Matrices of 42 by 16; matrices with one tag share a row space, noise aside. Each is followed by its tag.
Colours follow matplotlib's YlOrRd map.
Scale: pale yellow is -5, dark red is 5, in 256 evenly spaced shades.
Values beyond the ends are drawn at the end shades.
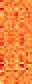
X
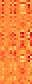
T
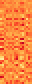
X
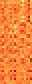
T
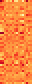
X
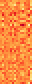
T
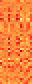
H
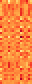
H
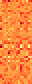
H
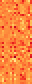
T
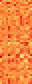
H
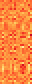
T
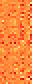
T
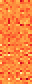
H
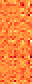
T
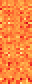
H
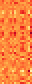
T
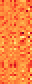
T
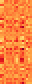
X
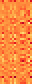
T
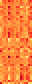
H
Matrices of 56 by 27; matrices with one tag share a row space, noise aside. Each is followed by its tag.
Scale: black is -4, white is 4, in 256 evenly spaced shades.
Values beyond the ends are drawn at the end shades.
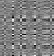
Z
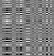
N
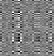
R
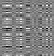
N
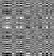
N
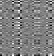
R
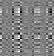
R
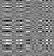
N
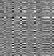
Z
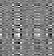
R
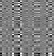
R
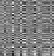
Z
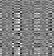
R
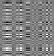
N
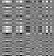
N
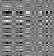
N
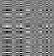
N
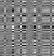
Z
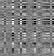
Z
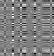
Z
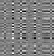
Z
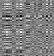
N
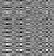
N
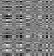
N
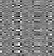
R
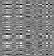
N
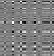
Z
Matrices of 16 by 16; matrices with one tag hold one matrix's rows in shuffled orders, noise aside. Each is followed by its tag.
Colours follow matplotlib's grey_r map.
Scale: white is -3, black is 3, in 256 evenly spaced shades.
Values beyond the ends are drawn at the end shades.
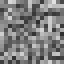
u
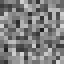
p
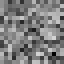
u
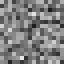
u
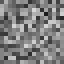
p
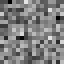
p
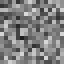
p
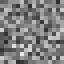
p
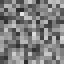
p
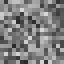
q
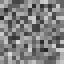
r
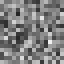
p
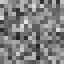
p
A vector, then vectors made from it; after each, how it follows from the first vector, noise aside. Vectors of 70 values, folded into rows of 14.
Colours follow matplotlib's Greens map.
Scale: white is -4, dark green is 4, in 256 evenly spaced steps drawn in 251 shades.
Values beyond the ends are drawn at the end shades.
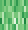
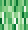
scaled up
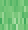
shrunk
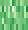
reversed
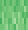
shrunk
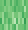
shrunk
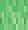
shrunk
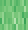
shrunk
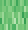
shrunk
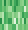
copied
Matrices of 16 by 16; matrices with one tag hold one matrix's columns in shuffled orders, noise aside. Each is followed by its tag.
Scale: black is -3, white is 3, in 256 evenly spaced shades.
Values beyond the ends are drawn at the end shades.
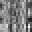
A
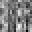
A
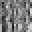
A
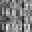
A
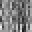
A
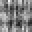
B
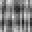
B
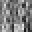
A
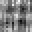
B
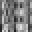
A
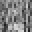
A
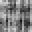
B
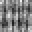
B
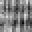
B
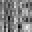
A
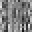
A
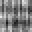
B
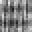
B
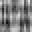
B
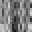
A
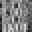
A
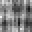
B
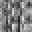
A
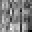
A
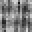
B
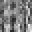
A
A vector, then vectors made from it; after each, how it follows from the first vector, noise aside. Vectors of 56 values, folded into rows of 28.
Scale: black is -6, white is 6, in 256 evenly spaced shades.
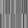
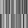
scaled up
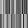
scaled up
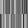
scaled up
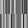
scaled up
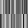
scaled up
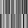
scaled up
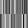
scaled up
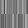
reversed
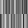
scaled up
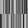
scaled up
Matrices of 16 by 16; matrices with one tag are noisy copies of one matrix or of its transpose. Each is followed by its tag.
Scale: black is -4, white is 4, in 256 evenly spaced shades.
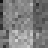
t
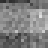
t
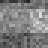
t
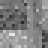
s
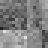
s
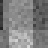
t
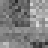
s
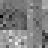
s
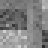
s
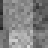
t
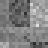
s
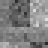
s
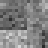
s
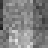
t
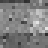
t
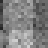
t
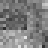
s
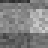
t
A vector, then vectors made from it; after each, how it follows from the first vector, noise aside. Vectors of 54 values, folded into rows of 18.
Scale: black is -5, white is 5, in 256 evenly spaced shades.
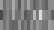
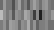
negated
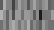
negated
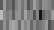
negated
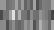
reversed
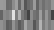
reversed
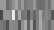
reversed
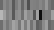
negated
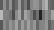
negated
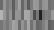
negated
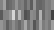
reversed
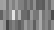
reversed
